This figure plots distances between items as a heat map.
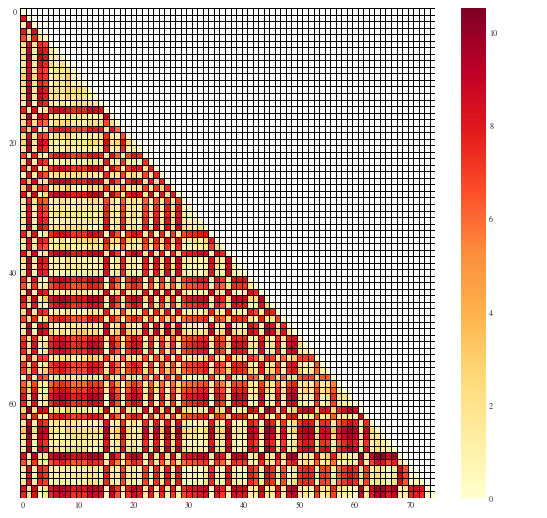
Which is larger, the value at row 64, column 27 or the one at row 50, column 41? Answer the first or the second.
the first
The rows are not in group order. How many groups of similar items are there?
2
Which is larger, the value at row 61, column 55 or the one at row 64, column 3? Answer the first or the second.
the second
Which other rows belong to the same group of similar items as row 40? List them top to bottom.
0, 2, 5, 6, 7, 8, 9, 10, 11, 12, 13, 14, 16, 17, 19, 20, 21, 23, 25, 27, 29, 30, 31, 32, 33, 35, 36, 38, 39, 43, 46, 48, 49, 53, 56, 61, 63, 64, 65, 66, 67, 70, 71, 72
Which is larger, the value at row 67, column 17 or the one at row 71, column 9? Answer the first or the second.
the first
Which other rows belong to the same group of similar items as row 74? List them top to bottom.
1, 3, 4, 15, 18, 22, 24, 26, 28, 34, 37, 41, 42, 44, 45, 47, 50, 51, 52, 54, 55, 57, 58, 59, 60, 62, 68, 69, 73
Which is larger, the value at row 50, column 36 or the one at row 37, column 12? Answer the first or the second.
the second
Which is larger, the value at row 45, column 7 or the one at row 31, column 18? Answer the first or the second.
the first
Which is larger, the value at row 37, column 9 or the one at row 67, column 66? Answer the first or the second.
the first
